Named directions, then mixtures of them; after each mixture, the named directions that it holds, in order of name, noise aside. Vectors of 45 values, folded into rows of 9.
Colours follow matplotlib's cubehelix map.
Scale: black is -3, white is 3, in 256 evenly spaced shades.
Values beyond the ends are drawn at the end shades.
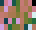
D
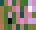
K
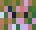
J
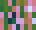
J, K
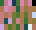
D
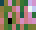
K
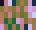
D, K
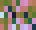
J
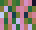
D, J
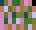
D, J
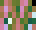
D, K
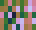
J, K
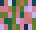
D, K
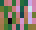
K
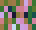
J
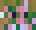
J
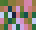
J, K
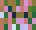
J
